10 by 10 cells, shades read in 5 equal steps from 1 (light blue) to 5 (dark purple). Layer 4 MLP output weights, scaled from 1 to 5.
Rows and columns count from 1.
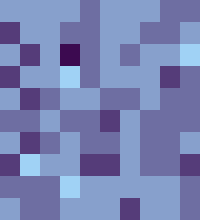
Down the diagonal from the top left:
2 2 2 1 2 4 2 3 2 3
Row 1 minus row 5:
0 -2 -1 0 1 -1 -1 0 0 0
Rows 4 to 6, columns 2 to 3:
2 2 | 4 3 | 3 2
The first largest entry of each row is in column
5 1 4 1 2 6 2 1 1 7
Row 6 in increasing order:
2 2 3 3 3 3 3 3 3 4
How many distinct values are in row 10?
3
